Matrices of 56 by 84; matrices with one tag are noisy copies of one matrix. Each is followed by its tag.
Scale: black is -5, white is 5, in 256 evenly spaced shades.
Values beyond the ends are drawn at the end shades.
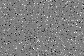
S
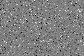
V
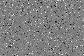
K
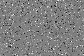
K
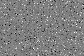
S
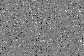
V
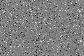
V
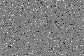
K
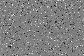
K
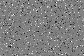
K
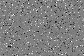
K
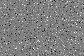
S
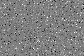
S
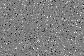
S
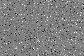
S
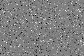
V
